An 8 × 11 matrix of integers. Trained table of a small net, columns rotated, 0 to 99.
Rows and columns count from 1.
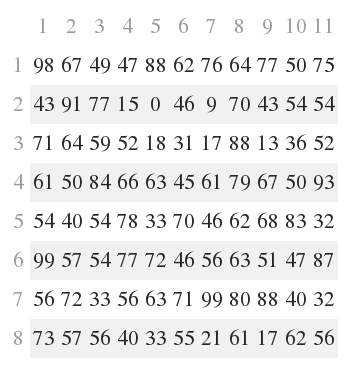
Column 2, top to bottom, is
67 91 64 50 40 57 72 57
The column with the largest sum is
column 8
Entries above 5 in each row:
11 10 11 11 11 11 11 11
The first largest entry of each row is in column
1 2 8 11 10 1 7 1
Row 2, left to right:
43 91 77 15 0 46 9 70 43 54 54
